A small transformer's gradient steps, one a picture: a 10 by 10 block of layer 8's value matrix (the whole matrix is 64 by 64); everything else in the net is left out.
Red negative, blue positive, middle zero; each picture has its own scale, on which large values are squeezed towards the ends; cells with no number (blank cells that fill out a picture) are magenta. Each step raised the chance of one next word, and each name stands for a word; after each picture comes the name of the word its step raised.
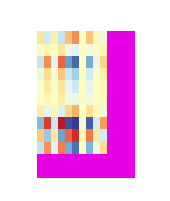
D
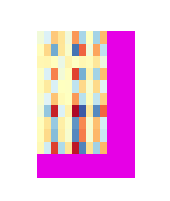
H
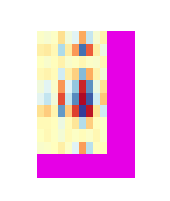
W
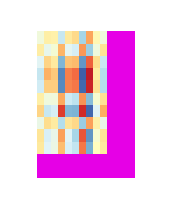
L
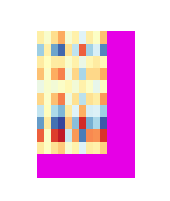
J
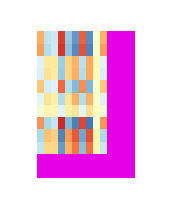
J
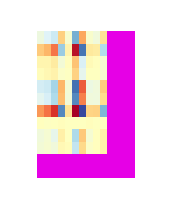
W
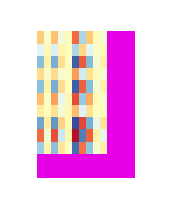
D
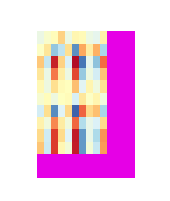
L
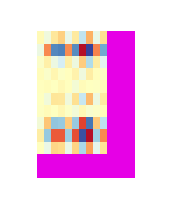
J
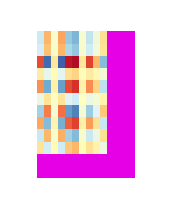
L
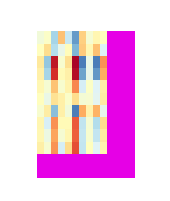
L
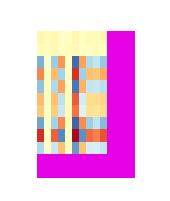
D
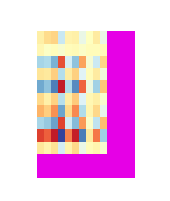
D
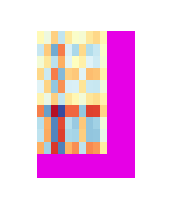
H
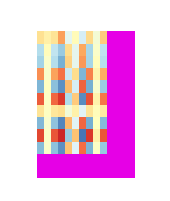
D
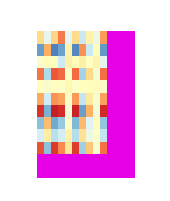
H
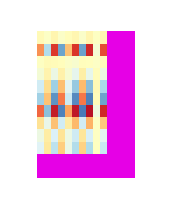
W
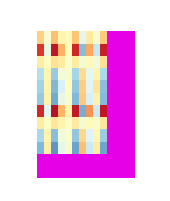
W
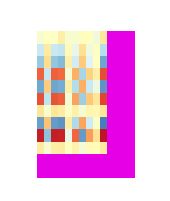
D
